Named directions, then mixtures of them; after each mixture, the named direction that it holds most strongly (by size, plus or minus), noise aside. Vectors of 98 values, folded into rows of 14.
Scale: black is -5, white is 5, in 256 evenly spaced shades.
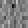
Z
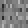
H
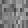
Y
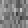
Y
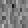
Z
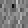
Z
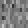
H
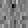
Z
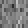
Y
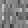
H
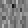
Z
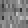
H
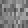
Y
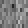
Y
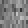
Y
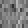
Y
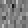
Z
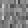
H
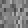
Y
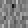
Z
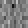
Z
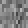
Y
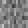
Z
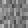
Z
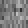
Y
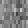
Y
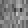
Y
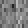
Y
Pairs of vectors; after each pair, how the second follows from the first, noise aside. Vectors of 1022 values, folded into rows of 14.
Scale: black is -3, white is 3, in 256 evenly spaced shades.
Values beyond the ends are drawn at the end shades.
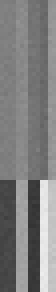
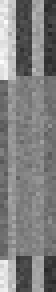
wrapped around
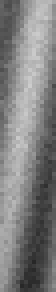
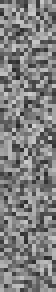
shuffled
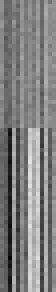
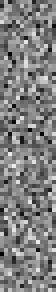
shuffled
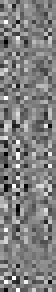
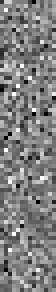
shuffled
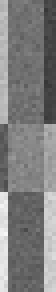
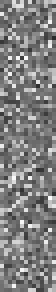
shuffled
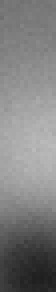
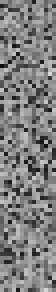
shuffled
